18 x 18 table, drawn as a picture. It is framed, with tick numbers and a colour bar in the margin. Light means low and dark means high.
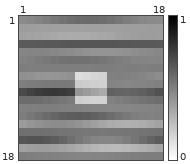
In the centre lies a patch that is lower than the rest. No overall slope runs across the table. The centre is the roughest part. The middle right is the calmest part. The ninth with the lowest average is the centre. On average the colour sits 50% of the way up the scale.
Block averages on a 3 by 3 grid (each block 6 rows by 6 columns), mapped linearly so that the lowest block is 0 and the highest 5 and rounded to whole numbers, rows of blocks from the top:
3 3 3
5 0 4
4 3 2
